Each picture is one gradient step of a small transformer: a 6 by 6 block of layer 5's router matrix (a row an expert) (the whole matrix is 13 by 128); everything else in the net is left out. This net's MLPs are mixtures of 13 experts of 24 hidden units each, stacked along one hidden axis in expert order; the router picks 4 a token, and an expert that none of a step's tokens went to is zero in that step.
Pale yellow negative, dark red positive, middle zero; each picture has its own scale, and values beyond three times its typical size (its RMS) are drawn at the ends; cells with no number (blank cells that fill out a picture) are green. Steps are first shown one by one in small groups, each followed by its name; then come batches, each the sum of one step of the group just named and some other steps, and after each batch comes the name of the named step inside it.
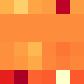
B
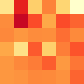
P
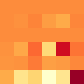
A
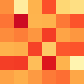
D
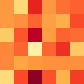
B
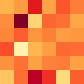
B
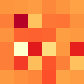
D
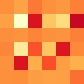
A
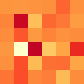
B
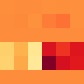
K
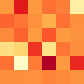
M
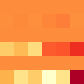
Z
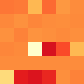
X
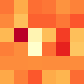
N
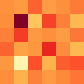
Z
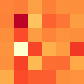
X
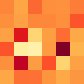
N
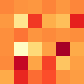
X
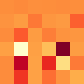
K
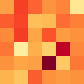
M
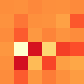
K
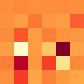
Z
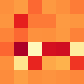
Z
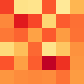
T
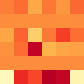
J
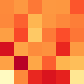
J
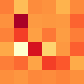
T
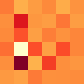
T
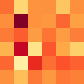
T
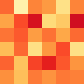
T
